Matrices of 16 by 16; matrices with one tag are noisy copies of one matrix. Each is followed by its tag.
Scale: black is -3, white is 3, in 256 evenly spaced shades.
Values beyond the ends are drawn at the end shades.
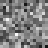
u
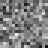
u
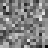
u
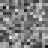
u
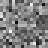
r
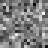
u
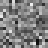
r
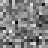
r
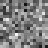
u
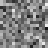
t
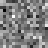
t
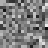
t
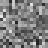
r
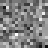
u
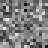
u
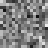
t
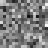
t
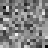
u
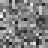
r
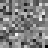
u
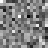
t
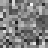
r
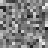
t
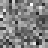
r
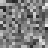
t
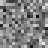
t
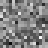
r
